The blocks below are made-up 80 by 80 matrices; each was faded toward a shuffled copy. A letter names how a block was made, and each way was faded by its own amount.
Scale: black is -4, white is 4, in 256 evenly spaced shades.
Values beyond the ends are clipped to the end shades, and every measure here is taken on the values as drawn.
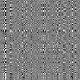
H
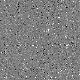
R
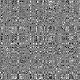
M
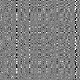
H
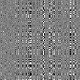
H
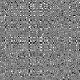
M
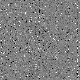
R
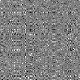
M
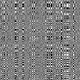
H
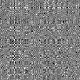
M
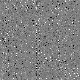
R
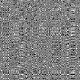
M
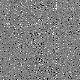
R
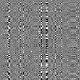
H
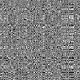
M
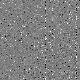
R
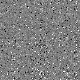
R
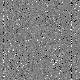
R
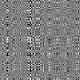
H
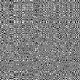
M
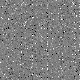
R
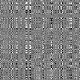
H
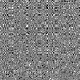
M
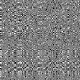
M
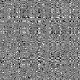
M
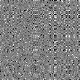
M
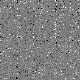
R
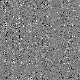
R
